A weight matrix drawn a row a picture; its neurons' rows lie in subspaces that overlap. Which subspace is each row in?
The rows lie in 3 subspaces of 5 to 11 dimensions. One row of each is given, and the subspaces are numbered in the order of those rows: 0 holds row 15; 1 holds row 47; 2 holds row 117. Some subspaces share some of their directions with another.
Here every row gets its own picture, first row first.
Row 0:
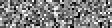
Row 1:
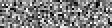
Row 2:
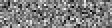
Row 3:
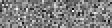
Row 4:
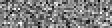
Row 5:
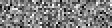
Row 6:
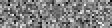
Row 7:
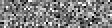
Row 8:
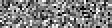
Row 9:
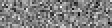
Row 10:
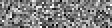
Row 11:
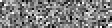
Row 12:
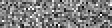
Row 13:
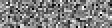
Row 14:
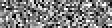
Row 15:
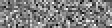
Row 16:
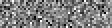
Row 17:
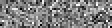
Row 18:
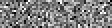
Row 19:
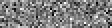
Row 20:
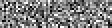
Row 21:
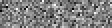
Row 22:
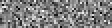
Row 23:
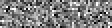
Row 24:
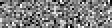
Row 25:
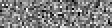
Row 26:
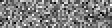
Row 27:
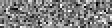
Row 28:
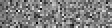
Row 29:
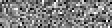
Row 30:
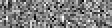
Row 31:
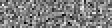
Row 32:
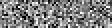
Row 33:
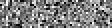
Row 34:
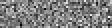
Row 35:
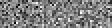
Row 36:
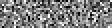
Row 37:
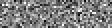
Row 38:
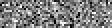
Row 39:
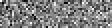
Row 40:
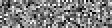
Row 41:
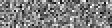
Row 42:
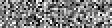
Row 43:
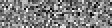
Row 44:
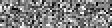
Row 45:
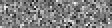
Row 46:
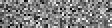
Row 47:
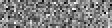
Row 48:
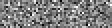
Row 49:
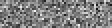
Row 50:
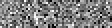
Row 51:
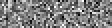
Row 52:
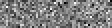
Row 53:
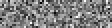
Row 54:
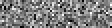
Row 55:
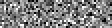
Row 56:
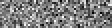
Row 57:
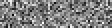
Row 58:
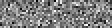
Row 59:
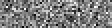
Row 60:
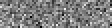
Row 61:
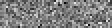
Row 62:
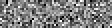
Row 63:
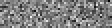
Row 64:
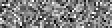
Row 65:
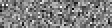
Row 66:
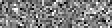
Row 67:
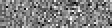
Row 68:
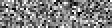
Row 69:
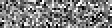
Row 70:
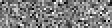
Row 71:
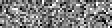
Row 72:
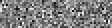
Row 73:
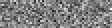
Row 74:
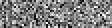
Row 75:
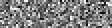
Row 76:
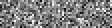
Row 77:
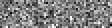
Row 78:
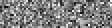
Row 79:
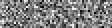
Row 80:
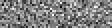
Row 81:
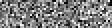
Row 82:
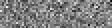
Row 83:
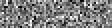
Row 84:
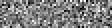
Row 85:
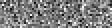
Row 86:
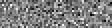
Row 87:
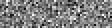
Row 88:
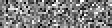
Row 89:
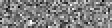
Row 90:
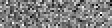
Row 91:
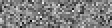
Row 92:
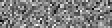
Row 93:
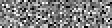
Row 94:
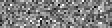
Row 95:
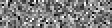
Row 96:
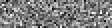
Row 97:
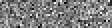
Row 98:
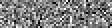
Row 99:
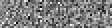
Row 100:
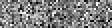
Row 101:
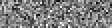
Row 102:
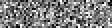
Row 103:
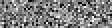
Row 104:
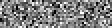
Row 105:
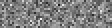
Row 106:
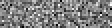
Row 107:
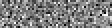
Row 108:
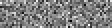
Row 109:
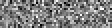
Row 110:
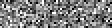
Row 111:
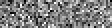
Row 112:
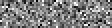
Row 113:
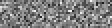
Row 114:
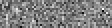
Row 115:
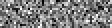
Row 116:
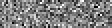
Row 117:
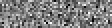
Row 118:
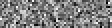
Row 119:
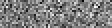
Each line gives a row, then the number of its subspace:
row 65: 2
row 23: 1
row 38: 1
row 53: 1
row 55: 2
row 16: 1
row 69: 2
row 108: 1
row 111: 1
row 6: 1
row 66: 2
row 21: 1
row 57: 1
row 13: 1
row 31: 0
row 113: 0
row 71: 2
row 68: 0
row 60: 1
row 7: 2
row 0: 1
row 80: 0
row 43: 2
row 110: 1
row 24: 1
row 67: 0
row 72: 2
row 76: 1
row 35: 1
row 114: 0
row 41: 1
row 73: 0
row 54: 2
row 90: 2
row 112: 0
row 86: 2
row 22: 0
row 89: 1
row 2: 0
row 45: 2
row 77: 1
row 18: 1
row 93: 1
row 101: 1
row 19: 0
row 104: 1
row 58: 0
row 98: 1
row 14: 0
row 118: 1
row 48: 0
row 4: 0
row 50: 1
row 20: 1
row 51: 0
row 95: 0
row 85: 0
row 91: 1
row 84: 0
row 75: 1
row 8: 0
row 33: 0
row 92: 1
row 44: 2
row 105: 1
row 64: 0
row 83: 0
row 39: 1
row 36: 1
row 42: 1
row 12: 2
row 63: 0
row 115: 1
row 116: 2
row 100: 1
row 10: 0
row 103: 2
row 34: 0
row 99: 1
